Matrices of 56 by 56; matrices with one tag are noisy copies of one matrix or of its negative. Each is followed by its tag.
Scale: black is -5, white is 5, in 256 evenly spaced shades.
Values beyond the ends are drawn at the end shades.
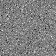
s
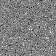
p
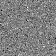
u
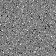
s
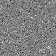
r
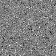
p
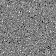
r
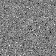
p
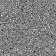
s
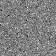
u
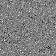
r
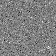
r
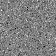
u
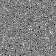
p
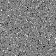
u
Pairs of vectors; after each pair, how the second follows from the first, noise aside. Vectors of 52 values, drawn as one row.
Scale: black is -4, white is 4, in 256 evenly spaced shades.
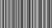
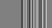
partly zeroed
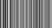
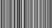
wrapped around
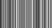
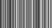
copied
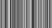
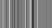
partly zeroed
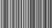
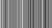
partly zeroed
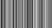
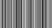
wrapped around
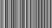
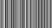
copied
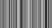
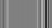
partly zeroed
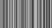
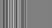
partly zeroed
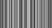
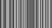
wrapped around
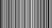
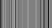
partly zeroed
